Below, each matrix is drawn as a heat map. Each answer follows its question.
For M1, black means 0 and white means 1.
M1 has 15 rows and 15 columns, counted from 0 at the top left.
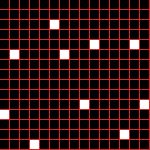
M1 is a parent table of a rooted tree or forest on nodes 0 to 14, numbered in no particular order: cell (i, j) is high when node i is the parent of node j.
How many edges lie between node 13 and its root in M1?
1
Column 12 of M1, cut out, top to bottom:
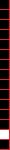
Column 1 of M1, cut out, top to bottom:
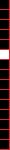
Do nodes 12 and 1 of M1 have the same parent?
no
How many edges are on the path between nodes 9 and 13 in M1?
2
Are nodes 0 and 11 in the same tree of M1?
yes
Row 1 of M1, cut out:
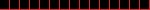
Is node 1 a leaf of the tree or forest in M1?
yes
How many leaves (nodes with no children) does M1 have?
8
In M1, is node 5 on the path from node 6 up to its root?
yes
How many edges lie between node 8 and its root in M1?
1
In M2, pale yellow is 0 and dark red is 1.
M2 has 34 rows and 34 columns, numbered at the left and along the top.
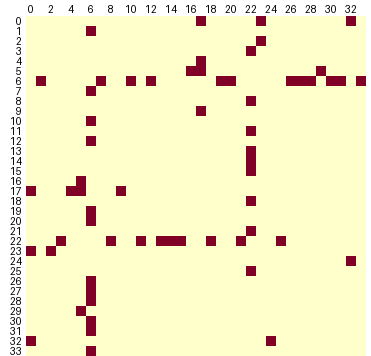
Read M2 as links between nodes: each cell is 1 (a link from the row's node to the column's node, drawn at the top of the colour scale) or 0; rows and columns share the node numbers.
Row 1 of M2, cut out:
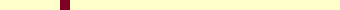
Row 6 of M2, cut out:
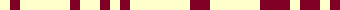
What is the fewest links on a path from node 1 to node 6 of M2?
1
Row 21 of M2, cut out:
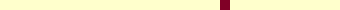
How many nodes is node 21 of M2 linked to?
1
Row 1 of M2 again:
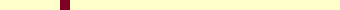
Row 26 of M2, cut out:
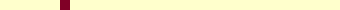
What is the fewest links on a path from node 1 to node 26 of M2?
2
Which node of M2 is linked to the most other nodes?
node 6
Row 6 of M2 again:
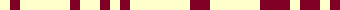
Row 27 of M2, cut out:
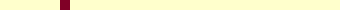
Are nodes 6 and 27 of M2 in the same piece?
yes
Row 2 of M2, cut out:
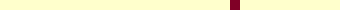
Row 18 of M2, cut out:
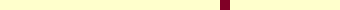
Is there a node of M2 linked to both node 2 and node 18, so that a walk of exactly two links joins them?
no
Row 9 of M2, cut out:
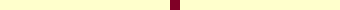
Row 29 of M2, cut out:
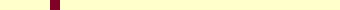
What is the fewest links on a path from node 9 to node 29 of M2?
3
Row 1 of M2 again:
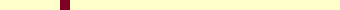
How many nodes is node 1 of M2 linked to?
1
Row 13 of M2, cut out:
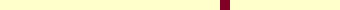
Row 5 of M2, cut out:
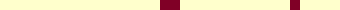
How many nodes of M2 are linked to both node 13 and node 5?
0
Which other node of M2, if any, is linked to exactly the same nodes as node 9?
node 4
